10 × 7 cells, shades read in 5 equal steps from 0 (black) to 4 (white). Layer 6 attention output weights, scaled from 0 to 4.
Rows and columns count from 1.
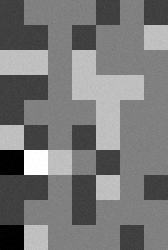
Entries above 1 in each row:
4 4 7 5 6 5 5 3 5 5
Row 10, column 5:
2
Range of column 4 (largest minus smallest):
2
